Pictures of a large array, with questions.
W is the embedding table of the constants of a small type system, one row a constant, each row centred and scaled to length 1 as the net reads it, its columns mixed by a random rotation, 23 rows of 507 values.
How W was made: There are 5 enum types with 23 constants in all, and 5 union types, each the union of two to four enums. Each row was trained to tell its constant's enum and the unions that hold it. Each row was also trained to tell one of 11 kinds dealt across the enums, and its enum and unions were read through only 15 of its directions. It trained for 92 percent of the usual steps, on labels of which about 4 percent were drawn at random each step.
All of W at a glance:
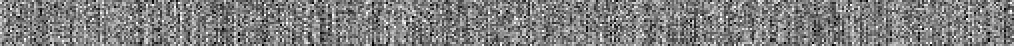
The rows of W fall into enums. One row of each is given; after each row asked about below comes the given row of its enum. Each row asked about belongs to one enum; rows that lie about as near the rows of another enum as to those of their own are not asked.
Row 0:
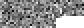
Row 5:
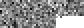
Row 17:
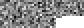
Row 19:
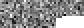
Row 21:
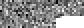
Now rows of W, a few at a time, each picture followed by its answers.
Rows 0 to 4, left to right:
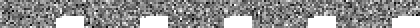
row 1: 5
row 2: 17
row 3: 21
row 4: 17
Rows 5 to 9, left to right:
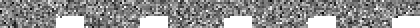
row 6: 5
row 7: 17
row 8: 0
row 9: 19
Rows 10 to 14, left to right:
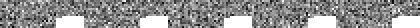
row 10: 19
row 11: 17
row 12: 19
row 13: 0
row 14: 21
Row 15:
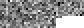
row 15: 17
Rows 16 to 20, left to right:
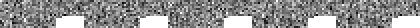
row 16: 19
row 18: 0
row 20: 19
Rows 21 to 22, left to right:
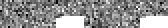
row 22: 5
